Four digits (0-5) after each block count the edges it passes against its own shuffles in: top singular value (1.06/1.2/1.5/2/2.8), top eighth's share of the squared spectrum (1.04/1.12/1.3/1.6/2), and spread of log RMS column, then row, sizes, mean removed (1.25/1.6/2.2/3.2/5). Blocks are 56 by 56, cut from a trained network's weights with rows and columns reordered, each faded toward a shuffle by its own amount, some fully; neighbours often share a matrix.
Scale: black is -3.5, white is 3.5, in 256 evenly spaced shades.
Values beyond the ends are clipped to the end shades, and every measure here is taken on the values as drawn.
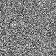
1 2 0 0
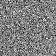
0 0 0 0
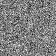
0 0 0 0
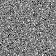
0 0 0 0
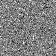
0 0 0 0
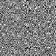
3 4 2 2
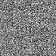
2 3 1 1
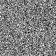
0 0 0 0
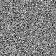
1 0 0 0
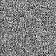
3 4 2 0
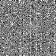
2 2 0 2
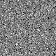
0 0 0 0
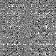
2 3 3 2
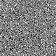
0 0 0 0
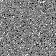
0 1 0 0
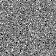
1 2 1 0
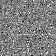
0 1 0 0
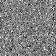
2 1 1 0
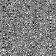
2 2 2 0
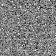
1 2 1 0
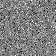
0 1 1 0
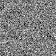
2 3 0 1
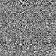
3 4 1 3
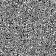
0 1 0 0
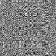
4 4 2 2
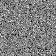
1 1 0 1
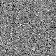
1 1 0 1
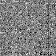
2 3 0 2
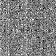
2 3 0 2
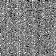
2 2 0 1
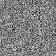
2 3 1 0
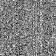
2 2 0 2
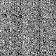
2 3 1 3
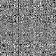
2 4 1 3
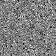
0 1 0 0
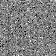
1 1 0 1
